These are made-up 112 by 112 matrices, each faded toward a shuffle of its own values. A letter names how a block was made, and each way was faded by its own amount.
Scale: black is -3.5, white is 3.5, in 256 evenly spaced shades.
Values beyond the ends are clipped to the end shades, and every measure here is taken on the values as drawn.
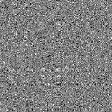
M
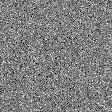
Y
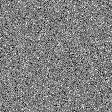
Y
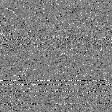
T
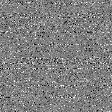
T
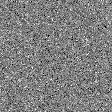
Y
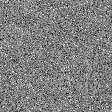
Y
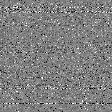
T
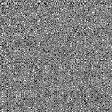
M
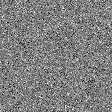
Y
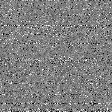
T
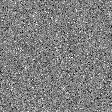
Y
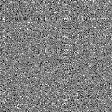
M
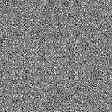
M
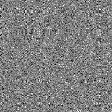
M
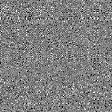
M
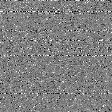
T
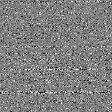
T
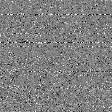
T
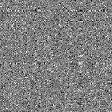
M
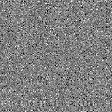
M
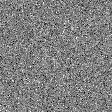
Y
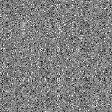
M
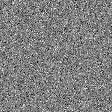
Y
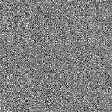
M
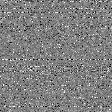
T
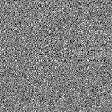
M
